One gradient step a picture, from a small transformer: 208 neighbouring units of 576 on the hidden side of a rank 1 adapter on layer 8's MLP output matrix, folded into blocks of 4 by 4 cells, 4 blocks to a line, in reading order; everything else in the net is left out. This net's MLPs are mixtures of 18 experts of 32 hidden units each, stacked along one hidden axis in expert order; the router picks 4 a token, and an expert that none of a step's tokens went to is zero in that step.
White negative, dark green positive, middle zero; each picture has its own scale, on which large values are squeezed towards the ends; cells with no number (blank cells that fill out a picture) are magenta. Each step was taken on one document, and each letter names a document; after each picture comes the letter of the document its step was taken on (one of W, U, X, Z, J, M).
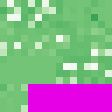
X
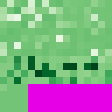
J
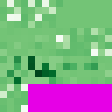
X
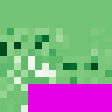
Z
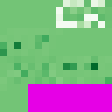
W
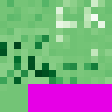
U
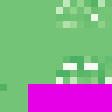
W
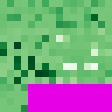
U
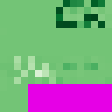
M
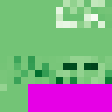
W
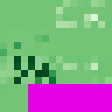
W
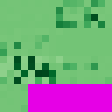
U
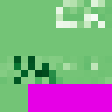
M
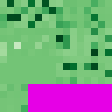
X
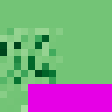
Z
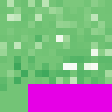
J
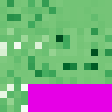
Z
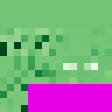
Z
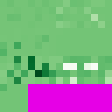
M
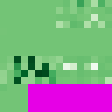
M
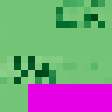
M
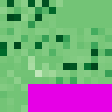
X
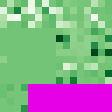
X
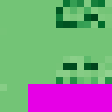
W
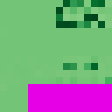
W
